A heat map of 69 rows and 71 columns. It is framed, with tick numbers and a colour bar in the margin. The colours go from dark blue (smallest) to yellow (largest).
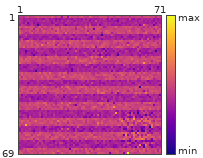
Odd patch: rougher, in the bottom right. Slope: none. Stripes: horizontal, repeating 9 times. Roughest part: bottom right.
